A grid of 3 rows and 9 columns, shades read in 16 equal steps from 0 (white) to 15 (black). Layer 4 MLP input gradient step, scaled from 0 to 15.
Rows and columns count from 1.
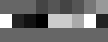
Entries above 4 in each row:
9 5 9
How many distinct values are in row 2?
6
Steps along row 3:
same same same same same same same same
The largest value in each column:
9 13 14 15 10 11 10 9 13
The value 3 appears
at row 2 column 5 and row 2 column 6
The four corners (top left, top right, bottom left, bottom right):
9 6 9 9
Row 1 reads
9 9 9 11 10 11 10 8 6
